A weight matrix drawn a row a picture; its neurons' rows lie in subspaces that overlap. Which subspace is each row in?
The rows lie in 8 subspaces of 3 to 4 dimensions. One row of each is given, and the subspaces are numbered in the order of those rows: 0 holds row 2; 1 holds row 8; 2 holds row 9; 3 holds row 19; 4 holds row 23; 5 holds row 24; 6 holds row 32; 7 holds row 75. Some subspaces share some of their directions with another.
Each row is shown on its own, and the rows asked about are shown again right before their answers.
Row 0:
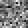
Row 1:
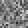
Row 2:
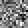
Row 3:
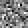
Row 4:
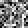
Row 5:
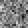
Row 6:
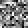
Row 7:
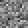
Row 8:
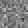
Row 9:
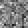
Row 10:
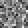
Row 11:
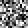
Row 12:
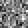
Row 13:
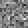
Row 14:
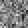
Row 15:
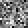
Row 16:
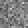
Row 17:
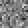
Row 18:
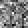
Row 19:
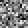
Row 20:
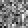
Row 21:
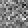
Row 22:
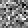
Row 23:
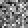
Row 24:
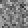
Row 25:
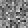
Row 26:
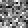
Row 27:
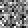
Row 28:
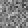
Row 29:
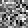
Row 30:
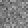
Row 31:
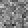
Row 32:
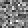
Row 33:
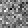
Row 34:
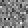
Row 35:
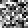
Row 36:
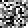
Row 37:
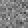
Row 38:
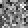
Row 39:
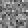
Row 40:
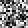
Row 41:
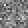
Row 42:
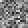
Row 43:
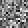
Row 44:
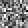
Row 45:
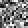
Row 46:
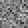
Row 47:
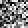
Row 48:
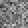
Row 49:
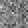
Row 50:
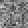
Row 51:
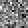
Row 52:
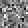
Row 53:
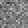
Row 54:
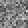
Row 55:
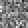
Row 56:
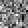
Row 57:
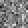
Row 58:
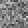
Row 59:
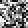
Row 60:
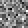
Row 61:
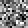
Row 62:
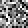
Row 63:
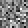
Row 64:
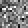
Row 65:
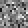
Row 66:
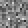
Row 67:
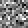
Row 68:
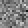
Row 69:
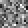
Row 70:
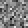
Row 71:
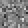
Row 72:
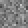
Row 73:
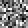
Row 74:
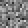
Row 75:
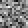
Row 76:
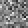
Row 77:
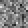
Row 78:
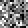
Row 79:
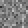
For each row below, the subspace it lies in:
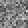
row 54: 7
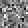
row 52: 1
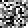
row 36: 0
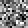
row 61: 0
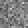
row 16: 2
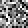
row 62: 2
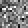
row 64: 1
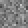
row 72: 5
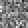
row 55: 6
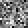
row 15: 0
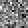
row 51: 6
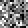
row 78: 2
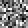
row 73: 1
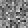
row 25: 3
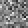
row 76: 6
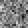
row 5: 1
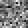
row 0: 7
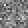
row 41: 0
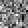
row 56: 7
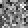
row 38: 5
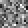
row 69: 5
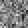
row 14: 7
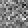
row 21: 6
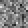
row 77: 5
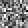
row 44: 1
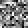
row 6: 4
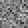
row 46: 3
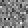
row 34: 4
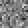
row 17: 5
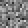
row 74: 3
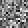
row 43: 3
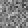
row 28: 6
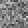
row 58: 7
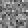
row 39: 6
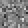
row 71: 1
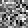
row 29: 0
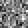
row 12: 5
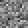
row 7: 3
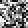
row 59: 7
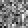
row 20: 7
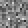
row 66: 3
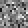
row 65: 1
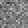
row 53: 4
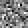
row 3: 7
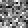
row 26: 7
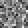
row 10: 2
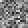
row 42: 3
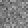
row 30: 4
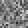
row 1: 7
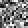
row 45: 4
